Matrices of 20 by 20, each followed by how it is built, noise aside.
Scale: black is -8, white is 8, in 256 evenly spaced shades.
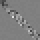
banded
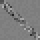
banded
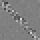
banded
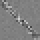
banded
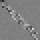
banded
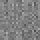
low rank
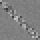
banded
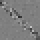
banded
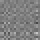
low rank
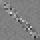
banded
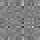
low rank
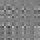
low rank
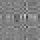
low rank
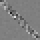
banded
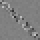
banded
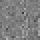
low rank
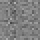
low rank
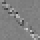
banded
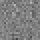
low rank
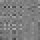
low rank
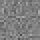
low rank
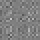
low rank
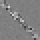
banded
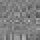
low rank
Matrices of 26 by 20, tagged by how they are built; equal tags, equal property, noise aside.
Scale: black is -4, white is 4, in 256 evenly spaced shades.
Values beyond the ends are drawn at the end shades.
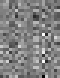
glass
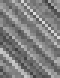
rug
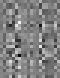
glass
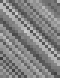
rug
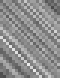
rug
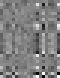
glass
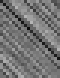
rug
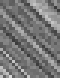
rug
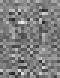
glass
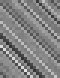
rug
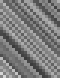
rug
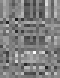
glass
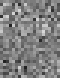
glass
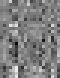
glass
